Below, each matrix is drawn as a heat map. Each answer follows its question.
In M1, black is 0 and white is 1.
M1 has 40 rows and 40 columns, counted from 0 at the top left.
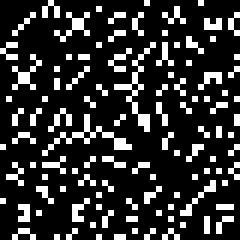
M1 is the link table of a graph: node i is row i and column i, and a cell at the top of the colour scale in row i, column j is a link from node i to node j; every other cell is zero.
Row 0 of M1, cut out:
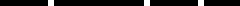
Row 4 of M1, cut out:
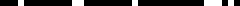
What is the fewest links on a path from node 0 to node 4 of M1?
4
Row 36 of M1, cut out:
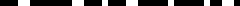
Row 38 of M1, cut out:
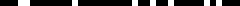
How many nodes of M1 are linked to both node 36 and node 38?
6
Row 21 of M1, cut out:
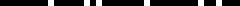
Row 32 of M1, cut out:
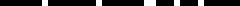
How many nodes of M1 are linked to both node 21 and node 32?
3
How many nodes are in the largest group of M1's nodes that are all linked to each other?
8
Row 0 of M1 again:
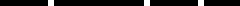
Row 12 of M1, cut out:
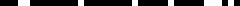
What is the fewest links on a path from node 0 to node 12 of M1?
4
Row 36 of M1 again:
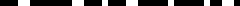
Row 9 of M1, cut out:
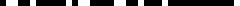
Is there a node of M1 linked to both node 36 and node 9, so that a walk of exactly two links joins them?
yes
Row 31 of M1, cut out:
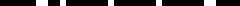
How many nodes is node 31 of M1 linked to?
7
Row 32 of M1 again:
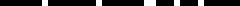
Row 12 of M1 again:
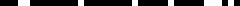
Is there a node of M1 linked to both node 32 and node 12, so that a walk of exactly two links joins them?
no
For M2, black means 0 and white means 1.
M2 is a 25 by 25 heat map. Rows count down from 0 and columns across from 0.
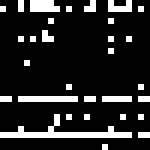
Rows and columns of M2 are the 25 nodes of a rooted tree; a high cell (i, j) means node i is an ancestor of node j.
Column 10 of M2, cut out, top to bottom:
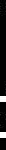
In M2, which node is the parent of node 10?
16
